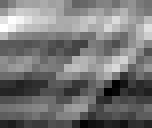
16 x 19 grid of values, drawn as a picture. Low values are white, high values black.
Stripes running across repeat 3 times from top to bottom. No lone cell stands out from its neighbours. There is an overall slope up to the bottom. Values change most from cell to cell in the middle right.
